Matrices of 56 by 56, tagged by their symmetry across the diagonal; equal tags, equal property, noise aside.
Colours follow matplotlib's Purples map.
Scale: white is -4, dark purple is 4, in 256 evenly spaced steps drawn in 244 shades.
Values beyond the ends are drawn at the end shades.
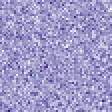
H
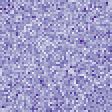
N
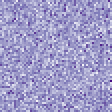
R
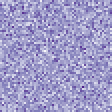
R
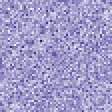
N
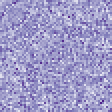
N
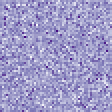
H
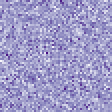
H
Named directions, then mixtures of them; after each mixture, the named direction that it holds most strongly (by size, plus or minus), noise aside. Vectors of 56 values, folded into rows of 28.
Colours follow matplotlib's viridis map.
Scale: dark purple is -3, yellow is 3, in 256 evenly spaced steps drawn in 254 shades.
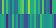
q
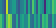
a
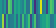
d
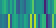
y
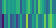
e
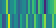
a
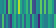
d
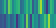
e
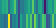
y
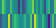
y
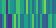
a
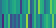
e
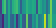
e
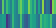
q
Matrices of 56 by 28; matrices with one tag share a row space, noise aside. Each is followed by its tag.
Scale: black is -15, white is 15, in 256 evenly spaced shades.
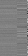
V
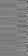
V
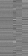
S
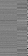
V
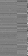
V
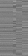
S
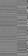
V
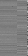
V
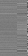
V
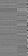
V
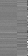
V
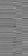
S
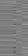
S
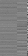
V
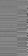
V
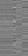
S
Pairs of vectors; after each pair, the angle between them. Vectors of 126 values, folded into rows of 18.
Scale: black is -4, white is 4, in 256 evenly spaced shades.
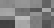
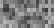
partly opposed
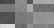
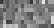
partly aligned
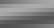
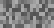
orthogonal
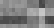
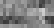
nearly parallel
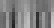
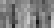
nearly parallel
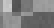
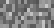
orthogonal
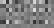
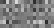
nearly opposite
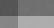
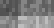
nearly parallel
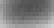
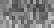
partly aligned
